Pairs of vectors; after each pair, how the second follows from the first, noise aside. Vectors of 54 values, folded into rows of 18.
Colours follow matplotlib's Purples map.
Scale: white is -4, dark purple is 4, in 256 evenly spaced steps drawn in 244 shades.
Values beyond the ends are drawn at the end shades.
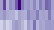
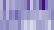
wrapped around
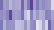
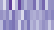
shuffled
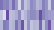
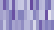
reversed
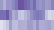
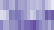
reversed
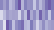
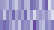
reversed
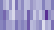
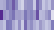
wrapped around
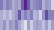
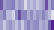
wrapped around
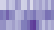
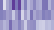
shuffled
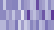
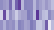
shuffled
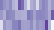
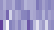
wrapped around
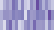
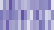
wrapped around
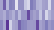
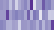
wrapped around
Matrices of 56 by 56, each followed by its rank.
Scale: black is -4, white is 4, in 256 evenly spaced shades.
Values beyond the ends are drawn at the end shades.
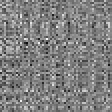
five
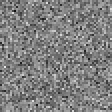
full rank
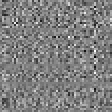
five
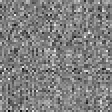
ten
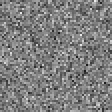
full rank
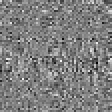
ten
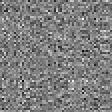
ten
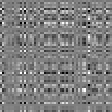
two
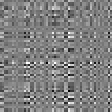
two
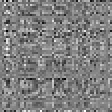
five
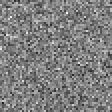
full rank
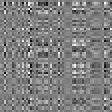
two
